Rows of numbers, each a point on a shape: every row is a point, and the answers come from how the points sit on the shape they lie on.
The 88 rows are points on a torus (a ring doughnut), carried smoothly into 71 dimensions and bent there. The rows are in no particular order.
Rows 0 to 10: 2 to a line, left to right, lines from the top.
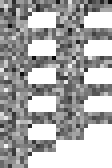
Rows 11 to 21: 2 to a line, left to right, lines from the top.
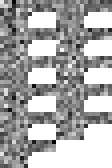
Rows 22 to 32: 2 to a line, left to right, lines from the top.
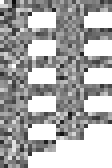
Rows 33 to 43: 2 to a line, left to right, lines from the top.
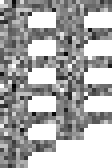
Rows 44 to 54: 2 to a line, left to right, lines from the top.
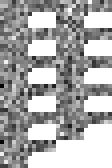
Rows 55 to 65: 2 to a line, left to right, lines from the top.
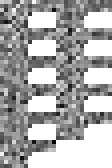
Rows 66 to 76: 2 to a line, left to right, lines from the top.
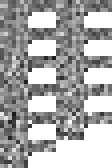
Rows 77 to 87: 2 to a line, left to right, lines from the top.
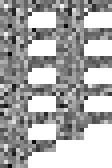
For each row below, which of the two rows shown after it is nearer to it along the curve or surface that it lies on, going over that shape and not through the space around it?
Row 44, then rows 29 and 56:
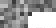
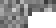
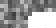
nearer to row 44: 56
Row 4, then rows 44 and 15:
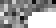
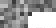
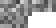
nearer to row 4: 44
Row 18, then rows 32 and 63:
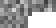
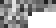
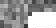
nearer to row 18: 63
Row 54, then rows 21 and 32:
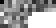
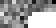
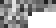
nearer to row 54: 21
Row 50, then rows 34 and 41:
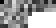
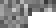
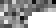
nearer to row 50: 41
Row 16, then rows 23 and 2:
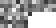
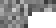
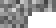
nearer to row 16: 23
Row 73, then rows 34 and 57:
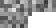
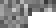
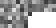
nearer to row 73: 34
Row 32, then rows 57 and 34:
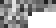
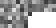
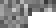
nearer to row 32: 57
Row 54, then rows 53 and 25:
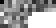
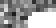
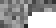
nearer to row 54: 53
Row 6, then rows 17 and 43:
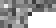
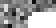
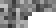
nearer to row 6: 17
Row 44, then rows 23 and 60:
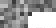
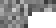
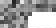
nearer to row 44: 60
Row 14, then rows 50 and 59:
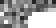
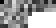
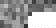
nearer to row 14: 50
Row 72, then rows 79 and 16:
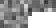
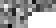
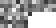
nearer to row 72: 16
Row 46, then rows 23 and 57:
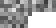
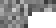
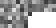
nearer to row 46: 23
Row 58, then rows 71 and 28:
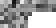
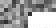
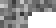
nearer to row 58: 28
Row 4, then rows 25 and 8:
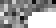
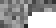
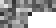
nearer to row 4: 25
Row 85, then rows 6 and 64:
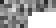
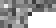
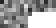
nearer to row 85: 64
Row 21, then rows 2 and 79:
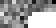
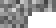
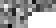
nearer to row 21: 79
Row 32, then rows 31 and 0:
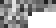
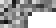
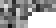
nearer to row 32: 31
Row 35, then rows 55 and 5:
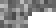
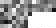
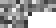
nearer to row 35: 5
